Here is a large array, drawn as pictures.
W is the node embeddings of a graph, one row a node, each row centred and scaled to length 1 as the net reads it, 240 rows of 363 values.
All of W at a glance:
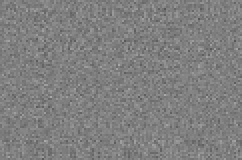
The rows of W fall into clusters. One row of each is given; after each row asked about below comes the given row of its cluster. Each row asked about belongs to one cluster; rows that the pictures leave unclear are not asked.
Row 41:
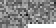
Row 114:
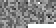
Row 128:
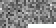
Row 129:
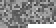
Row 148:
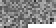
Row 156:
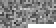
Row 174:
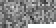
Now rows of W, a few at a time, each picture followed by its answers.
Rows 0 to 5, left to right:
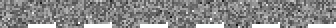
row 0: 129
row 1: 41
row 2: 156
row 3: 129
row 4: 174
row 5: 128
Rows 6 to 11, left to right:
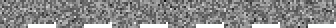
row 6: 156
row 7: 148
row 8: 114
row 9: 156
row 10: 114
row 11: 148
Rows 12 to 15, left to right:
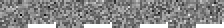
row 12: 41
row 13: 114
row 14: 41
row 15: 41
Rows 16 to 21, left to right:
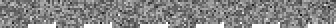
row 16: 148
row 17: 41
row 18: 129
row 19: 148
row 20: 129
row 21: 41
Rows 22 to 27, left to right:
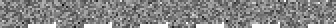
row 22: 148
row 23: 148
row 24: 129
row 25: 148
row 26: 156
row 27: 114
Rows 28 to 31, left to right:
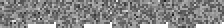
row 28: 156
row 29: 114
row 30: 114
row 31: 129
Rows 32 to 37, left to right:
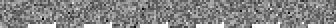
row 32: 129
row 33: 174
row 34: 174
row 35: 148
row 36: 148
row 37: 114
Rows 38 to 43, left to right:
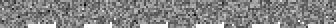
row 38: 156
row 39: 128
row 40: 156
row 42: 174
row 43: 114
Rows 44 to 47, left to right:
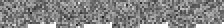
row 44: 174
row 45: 174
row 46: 174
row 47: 129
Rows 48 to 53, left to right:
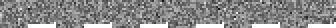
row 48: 174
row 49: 114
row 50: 148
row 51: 41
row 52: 114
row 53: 128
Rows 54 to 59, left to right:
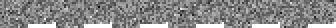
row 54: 129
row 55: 41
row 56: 174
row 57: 129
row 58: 156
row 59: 148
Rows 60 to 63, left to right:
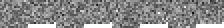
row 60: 129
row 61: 129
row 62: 129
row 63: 41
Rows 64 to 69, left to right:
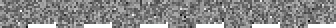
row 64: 148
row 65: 174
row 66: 41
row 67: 129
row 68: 114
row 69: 174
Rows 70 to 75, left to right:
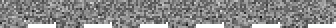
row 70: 128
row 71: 41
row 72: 128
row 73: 128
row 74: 128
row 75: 148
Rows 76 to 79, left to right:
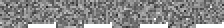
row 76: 148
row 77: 41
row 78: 129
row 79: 174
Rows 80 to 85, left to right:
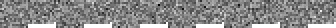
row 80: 41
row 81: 41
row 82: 114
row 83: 114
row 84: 174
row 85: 41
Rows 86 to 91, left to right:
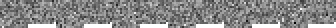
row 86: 148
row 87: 128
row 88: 114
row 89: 174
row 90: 156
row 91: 156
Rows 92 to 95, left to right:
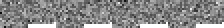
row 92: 148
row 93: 129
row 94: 156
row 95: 128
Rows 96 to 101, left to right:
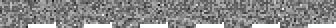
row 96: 148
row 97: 128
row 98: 148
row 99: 128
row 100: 128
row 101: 41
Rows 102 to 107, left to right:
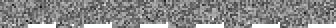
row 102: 174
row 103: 174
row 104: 148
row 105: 129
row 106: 128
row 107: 41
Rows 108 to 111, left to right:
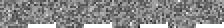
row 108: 129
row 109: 129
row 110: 148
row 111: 128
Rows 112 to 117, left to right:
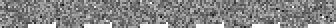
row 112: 148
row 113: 114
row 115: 156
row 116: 128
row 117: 174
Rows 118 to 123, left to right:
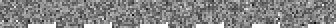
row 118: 148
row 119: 41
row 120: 41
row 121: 174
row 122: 128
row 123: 174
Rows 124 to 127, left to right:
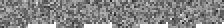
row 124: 41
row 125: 129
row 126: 156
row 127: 156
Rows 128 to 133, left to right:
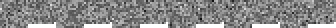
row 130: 148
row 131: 174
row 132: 156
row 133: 174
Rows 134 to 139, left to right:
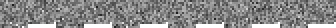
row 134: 174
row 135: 41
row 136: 174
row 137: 114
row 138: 174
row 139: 114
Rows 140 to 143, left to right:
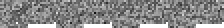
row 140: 129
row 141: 156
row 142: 128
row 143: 128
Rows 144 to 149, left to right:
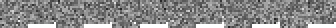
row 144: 114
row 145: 41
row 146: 114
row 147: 148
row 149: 128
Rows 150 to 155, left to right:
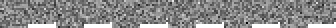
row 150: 41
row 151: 148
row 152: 129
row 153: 156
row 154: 114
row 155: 128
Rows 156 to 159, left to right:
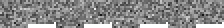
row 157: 41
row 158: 128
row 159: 156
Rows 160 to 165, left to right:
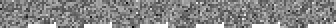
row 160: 128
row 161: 148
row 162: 41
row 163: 129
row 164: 174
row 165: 129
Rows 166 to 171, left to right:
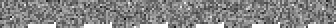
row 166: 114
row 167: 41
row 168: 174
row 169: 174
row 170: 128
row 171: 114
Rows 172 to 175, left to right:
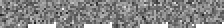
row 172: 148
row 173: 129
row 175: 156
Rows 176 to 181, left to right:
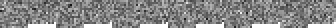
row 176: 41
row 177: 174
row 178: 128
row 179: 114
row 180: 114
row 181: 148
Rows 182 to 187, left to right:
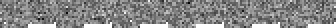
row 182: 128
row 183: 128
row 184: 114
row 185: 156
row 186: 128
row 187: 128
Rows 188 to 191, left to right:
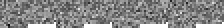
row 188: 129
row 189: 128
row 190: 128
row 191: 114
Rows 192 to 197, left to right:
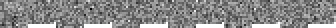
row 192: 174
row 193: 41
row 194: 148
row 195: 114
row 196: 174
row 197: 148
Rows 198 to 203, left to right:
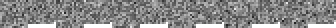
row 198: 174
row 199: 114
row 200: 148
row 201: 114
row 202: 174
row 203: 156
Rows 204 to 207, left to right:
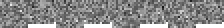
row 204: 148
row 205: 156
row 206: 129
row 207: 114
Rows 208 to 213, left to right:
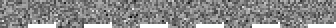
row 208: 41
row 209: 148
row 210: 156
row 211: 156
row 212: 156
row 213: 156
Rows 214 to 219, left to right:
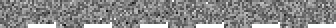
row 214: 156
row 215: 129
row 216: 156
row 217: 114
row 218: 114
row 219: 174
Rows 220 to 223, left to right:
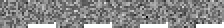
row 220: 114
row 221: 148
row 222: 148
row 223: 148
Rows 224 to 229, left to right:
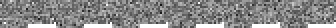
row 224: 128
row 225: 128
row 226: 156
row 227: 148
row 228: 129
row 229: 129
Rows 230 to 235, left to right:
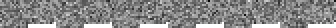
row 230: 148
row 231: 148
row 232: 128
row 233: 148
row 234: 41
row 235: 129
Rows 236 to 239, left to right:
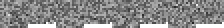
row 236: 129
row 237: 128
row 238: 148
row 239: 156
